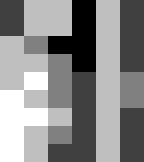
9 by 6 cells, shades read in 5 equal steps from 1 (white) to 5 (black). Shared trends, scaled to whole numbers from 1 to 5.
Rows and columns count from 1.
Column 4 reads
5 5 5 5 4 4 4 4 4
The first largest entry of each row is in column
4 4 3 4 4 4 4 4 3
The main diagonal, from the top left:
4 2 5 5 2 3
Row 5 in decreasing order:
4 3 3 2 2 1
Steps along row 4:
same up up down up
